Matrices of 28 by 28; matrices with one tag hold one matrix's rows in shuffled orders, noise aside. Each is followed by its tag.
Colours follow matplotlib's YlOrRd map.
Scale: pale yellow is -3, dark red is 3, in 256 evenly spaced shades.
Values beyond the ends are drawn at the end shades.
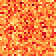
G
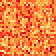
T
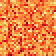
G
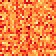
T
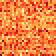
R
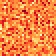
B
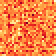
G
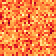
T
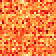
R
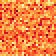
R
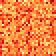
T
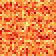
R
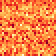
R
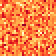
B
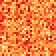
T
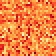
T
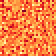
B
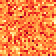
G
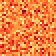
B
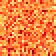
G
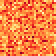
G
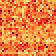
R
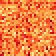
T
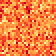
T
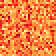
T
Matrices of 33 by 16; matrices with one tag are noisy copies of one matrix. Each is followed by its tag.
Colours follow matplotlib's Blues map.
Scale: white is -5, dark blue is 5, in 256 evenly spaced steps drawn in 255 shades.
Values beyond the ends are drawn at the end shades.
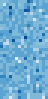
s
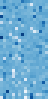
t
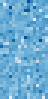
s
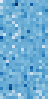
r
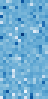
t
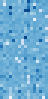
s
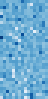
t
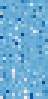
t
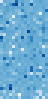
r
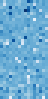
s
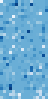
r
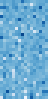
t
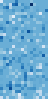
r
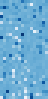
t
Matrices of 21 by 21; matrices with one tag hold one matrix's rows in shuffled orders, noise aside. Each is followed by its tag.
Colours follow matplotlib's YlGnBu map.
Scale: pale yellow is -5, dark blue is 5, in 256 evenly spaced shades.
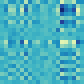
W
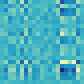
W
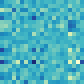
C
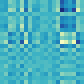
W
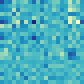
C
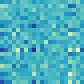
C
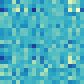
C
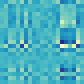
W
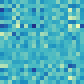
C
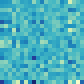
C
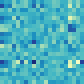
C
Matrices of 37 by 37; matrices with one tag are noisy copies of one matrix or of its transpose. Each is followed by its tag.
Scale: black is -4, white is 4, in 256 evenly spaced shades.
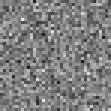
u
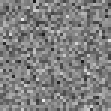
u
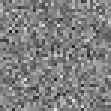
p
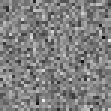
u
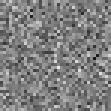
p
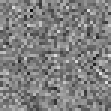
p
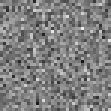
u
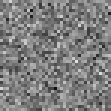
p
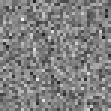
u
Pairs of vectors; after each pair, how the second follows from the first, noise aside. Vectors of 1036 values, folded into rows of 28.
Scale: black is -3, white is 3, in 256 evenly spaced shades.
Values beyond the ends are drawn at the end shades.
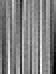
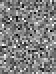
shuffled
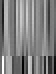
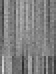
shrunk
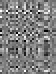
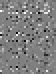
partly zeroed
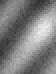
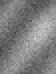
shrunk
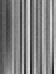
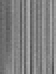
shrunk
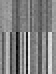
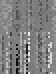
partly zeroed
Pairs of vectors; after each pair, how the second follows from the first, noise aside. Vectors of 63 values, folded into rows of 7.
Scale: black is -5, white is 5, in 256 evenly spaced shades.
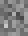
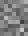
shuffled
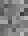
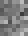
copied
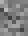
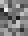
scaled up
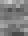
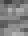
negated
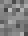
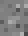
partly zeroed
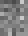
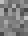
shuffled
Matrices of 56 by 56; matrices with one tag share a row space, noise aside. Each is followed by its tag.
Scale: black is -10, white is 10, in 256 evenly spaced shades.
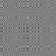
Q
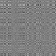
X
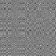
X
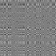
X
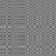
X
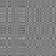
X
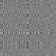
Q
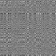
X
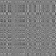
X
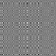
Q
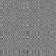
Q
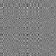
Q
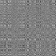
X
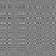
X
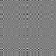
Q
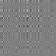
Q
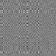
Q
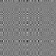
Q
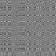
X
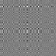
Q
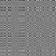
X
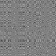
X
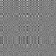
Q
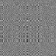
Q
